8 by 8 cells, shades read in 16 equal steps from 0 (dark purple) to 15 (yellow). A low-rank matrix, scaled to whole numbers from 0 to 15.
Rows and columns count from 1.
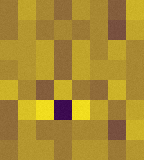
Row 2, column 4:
9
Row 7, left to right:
7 10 8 8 9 9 5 12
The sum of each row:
72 68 78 77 75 80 68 74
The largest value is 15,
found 2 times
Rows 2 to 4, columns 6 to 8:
9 5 11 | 9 11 9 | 10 10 9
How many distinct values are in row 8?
2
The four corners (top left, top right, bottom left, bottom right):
8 12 8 10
